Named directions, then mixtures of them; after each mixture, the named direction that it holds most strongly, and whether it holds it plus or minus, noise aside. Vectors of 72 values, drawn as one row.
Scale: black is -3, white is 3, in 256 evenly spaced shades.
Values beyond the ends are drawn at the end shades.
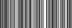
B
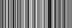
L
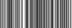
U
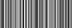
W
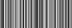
W, plus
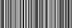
W, plus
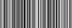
W, minus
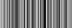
B, minus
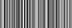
W, minus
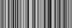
L, plus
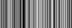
U, minus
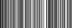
B, plus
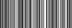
B, plus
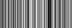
L, plus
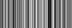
L, plus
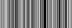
B, minus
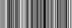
U, plus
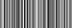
W, minus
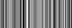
U, minus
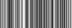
U, plus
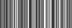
B, plus
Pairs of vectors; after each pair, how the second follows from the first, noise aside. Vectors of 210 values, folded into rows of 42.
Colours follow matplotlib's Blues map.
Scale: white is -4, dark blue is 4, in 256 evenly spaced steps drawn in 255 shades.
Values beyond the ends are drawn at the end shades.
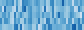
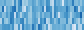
negated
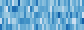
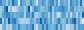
negated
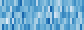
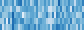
sign-scrambled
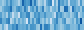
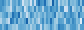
negated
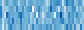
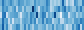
negated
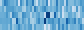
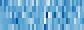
sign-scrambled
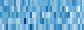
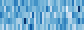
sign-scrambled
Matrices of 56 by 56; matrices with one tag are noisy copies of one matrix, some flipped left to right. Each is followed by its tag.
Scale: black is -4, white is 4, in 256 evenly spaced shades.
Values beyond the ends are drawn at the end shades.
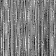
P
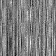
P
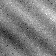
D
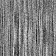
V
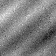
D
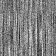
V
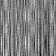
P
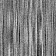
V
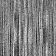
V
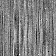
V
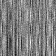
P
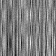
P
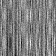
P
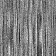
V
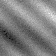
D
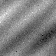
D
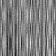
P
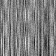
P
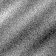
D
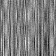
P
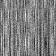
P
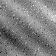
D
